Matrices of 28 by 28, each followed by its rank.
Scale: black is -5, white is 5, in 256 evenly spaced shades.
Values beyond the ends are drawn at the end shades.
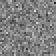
full rank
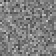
full rank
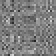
five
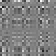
two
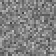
full rank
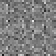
five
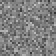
full rank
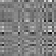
two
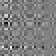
two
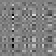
two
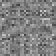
five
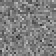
full rank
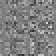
five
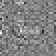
five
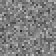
full rank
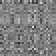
five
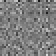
five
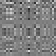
two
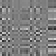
two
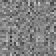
five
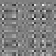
two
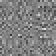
five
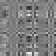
two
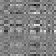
two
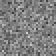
full rank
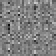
five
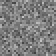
full rank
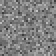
full rank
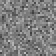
full rank
